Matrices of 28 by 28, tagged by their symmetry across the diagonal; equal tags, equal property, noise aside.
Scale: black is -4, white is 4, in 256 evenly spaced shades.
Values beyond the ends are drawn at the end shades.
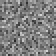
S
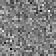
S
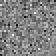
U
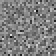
U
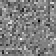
S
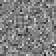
S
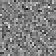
S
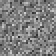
U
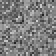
U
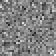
U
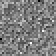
U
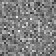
U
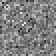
U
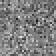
S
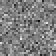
S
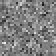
S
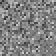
U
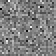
S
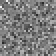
U
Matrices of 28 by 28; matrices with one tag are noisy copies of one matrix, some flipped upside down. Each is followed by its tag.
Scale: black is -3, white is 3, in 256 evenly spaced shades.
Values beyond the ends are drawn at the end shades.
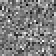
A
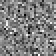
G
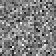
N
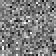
A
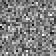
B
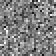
G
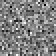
A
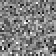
A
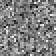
G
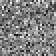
A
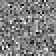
A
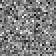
N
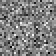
N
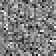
G
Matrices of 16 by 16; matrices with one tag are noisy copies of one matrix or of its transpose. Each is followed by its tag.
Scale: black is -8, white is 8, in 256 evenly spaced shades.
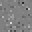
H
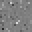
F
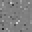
F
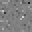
F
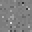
H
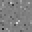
F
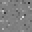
F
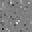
F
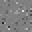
H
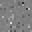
H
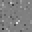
F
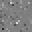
F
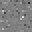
F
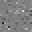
H
